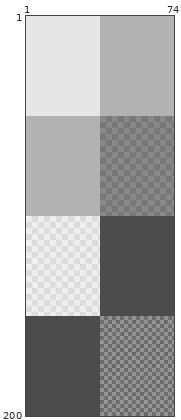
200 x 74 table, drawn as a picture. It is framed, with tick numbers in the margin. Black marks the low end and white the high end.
The table splits into 4 rows of 2 panels. Panel 1,1: very high, flat. Panel 1,2: high, flat. Panel 2,1: high, flat. Panel 2,2: middling, checkered, faint in contrast. Panel 3,1: very high, checkered, faint in contrast. Panel 3,2: low, flat. Panel 4,1: low, flat. Panel 4,2: middling, checkered.
